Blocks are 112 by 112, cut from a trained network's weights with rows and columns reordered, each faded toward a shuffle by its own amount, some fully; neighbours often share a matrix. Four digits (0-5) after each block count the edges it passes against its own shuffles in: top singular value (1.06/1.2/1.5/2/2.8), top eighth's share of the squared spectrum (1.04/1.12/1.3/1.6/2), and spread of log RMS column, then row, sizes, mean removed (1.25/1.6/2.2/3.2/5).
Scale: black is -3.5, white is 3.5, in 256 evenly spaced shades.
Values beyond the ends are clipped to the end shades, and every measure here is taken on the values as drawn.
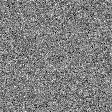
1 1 0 0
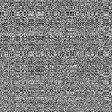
5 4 2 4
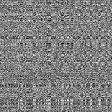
5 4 2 3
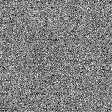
3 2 0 0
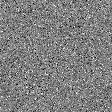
0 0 0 0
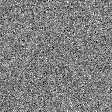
2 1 0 0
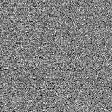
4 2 0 1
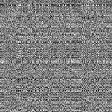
5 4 2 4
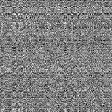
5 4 1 3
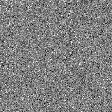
3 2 1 0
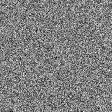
3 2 0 0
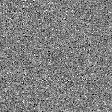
3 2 0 0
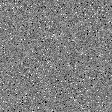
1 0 0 0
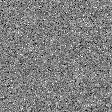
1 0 0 0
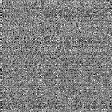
4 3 2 2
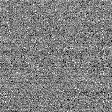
3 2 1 1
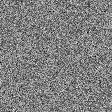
0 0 0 0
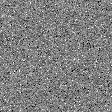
0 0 0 0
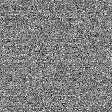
3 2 0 1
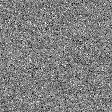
0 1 0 0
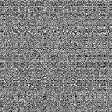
5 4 2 3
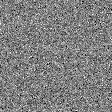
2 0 0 0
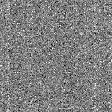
3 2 1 0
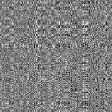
5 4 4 3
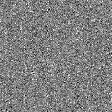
3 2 2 0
